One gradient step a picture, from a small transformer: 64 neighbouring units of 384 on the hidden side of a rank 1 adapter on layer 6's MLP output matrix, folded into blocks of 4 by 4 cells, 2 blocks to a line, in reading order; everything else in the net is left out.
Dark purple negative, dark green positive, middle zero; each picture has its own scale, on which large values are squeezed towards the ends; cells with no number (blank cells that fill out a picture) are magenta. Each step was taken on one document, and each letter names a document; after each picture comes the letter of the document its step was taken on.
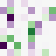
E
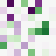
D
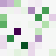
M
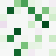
M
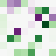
M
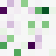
D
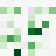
D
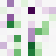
D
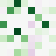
M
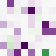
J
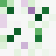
M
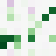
E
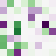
J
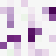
E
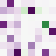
J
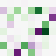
D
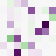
D
